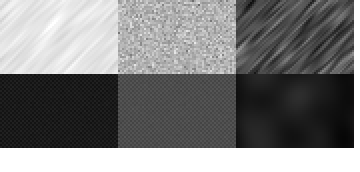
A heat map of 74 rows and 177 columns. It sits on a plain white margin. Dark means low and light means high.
The table splits into 2 rows of 3 panels. Panel 1,1: very high, slanting up to the right, faint in contrast. Panel 1,2: high, fine-grained. Panel 1,3: low, slanting up to the right. Panel 2,1: very low, checkered, faint in contrast. Panel 2,2: low, checkered, faint in contrast. Panel 2,3: very low, smooth, faint in contrast.
